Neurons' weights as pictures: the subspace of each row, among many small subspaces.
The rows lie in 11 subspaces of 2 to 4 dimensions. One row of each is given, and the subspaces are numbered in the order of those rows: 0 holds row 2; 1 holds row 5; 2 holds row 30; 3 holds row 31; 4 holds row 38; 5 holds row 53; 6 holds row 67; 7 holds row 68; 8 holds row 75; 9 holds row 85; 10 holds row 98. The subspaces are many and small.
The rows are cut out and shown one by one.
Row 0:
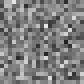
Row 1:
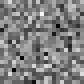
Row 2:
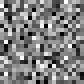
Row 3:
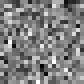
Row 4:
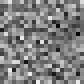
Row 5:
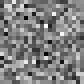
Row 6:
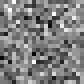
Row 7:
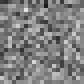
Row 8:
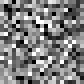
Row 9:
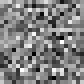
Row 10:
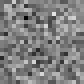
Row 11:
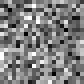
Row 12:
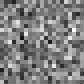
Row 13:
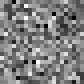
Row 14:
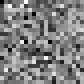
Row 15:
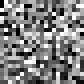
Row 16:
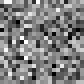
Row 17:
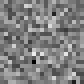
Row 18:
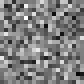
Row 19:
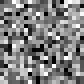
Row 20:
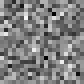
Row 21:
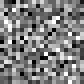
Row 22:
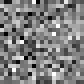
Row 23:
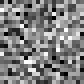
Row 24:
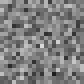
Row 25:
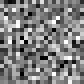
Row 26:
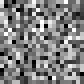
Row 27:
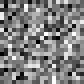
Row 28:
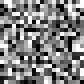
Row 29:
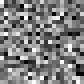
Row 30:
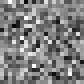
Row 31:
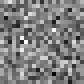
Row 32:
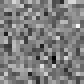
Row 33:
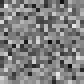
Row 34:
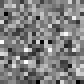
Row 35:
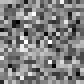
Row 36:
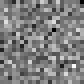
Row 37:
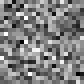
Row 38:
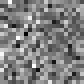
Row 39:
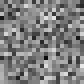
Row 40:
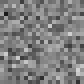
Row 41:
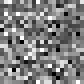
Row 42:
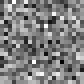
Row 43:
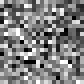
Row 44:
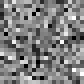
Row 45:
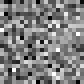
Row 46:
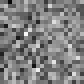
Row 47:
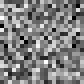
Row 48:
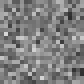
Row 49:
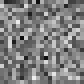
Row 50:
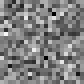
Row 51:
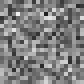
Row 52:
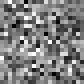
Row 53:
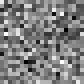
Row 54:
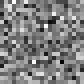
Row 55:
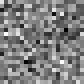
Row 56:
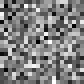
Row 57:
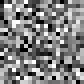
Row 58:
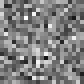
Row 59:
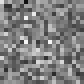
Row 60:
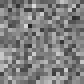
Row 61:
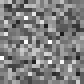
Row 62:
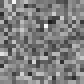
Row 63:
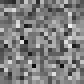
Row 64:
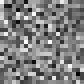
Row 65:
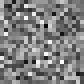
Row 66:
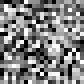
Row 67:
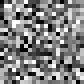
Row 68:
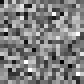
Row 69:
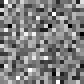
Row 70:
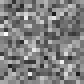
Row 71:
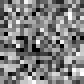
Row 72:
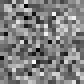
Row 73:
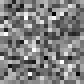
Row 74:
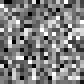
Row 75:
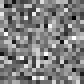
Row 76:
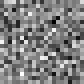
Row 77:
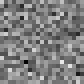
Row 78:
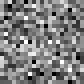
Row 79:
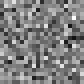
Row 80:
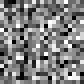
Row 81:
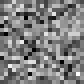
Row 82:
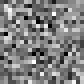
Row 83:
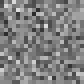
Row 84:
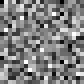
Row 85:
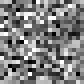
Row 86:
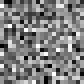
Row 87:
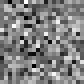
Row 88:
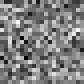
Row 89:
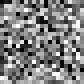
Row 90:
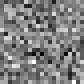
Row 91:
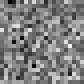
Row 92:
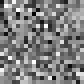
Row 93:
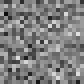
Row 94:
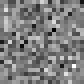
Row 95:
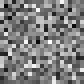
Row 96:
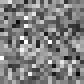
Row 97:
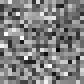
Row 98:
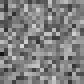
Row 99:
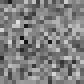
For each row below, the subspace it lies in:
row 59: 8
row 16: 0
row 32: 0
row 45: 7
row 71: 8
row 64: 6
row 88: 0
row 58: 8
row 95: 10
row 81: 9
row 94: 10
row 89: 10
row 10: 2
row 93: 7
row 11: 4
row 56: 10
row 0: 1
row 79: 8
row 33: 10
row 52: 2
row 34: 5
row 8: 4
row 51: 7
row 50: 9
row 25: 3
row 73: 9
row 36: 10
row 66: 4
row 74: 0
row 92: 6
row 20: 9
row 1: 7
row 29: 7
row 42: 3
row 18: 0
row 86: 5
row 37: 0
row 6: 4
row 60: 4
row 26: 6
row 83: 6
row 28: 5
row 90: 4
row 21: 3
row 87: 2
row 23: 5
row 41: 7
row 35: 6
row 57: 6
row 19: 0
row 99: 1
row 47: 0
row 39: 5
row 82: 4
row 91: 2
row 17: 4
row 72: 2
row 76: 3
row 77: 7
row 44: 8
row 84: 7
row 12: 6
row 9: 4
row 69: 5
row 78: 3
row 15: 5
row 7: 10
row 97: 5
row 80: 1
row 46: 4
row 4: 7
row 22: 9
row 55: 5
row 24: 3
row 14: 8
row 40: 7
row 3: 0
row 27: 10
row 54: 3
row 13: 2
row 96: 1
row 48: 8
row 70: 9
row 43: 5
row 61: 1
